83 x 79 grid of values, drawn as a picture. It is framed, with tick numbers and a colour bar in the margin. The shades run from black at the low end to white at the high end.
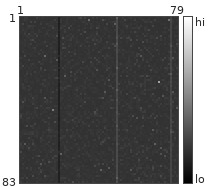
On average the colour sits 20% of the way up the scale. The values are skewed, with a long tail toward high values. No overall slope runs across the table. Columns 20, 49 and 76 differ from the columns beside them.
